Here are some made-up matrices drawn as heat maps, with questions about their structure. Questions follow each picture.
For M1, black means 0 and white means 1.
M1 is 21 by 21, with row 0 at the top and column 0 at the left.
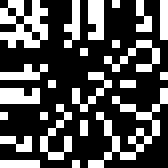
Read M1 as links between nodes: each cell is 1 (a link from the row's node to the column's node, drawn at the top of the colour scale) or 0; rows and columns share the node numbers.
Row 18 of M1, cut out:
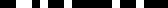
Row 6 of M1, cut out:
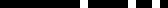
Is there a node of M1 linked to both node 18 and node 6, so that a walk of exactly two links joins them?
no
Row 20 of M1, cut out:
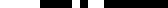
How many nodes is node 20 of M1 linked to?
8
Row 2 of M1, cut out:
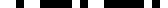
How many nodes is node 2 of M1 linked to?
9
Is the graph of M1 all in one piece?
yes
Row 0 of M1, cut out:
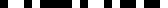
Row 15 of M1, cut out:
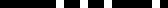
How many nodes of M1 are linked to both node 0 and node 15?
0
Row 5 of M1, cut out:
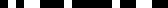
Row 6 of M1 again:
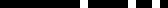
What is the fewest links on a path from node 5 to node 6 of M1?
3
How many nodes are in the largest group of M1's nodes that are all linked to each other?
8
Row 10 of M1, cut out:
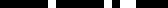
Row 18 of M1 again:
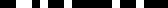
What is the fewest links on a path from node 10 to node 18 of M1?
3
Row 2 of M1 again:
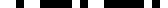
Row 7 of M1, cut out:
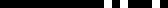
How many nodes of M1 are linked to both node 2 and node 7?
0
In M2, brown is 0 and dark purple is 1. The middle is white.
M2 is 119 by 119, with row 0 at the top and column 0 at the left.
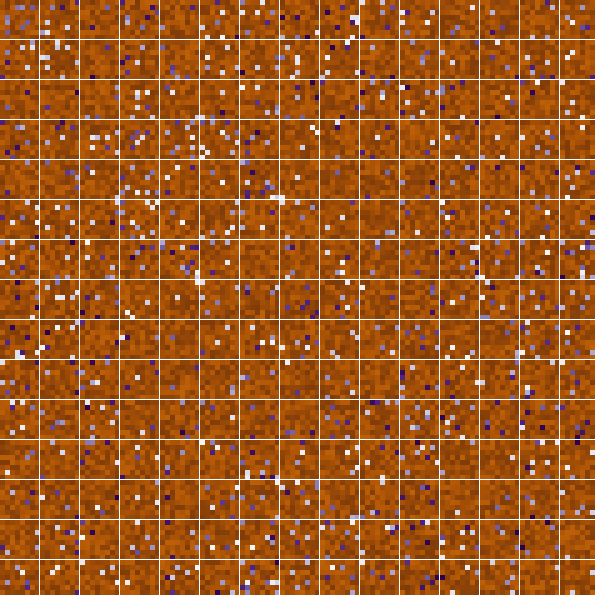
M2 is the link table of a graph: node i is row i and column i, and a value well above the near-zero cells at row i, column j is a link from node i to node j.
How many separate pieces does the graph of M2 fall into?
1
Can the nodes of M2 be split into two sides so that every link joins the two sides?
yes
